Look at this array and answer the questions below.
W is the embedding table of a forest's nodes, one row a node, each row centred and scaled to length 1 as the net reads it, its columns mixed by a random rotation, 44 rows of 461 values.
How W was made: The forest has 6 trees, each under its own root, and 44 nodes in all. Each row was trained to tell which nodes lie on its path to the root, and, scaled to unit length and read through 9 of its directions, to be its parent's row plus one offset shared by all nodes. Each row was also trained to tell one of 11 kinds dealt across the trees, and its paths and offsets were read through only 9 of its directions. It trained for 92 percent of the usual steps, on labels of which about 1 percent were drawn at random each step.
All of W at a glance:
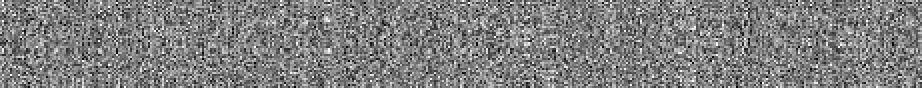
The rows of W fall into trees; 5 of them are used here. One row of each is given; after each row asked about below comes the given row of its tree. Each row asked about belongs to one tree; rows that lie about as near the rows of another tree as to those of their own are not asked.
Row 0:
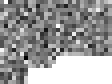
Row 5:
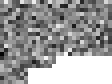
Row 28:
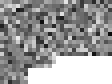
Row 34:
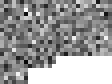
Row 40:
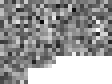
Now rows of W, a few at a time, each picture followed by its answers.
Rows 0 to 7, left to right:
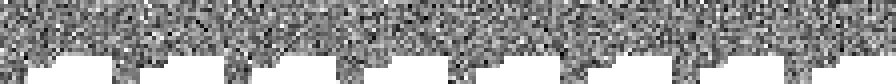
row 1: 34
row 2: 0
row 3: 28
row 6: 40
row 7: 34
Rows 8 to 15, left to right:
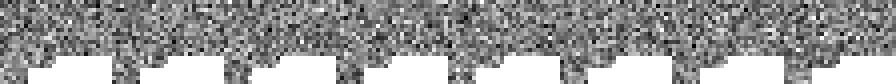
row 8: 40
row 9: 40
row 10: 0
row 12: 0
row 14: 40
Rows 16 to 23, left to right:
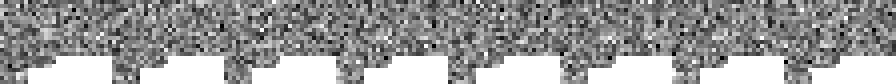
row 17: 34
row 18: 28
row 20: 40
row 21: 34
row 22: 34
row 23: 34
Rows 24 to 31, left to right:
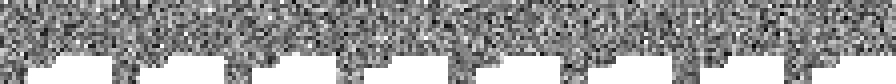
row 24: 0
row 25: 0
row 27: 34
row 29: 34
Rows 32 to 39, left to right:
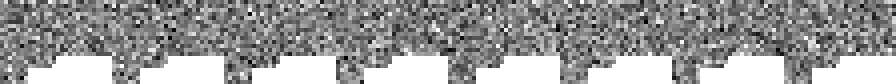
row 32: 0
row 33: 40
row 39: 5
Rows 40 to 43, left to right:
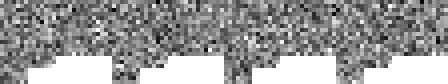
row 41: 0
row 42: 5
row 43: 5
